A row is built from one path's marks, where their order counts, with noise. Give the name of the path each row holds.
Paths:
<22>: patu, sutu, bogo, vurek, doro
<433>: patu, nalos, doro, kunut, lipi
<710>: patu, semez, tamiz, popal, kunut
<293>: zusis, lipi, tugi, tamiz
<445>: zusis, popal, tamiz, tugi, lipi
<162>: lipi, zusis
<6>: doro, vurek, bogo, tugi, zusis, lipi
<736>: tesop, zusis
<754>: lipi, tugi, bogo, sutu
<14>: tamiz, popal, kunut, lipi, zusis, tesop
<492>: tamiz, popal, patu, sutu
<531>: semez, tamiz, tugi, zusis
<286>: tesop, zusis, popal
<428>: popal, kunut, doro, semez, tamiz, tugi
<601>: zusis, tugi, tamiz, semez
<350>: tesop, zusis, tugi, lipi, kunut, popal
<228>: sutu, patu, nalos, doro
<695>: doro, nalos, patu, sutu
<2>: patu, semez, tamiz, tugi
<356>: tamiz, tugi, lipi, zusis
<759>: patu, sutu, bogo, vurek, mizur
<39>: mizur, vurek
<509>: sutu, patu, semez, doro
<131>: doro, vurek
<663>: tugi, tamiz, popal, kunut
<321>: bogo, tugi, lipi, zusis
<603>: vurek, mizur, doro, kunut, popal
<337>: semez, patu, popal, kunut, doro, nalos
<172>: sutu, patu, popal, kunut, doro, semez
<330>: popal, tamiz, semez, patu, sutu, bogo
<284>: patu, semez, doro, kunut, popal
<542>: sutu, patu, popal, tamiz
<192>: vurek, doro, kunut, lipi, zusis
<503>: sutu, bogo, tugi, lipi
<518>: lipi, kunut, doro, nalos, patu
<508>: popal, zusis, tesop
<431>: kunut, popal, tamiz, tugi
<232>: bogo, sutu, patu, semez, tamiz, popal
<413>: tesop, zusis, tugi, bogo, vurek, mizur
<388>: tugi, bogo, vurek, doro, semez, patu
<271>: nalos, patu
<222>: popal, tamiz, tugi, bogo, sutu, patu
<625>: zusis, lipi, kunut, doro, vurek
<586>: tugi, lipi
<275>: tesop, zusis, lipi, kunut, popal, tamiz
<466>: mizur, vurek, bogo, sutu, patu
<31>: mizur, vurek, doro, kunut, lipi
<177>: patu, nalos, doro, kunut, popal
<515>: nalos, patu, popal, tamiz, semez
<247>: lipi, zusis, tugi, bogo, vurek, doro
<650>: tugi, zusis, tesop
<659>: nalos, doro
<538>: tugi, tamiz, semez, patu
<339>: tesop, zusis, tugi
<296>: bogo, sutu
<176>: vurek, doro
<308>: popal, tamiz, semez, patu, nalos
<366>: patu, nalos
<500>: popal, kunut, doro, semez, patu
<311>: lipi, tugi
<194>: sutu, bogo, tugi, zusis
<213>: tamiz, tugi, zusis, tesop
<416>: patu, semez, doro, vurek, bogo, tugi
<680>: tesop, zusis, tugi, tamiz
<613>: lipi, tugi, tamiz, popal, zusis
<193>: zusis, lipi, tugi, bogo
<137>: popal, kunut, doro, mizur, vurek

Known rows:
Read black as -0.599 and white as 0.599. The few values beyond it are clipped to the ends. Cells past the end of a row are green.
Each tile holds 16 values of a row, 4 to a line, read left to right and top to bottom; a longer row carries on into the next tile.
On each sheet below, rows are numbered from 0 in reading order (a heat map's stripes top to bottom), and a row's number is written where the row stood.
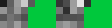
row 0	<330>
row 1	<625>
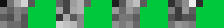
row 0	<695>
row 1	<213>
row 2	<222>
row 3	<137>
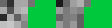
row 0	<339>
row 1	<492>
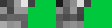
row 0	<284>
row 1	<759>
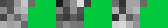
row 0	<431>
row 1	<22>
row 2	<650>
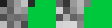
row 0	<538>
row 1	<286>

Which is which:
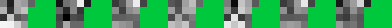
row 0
<736>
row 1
<131>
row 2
<177>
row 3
<613>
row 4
<162>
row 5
<603>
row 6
<509>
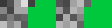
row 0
<710>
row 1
<445>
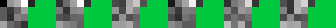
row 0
<366>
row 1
<337>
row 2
<6>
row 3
<228>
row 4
<515>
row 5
<192>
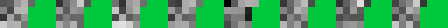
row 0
<680>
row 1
<232>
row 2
<508>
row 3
<194>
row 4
<296>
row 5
<2>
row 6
<413>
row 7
<601>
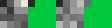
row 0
<518>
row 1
<542>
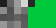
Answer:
<388>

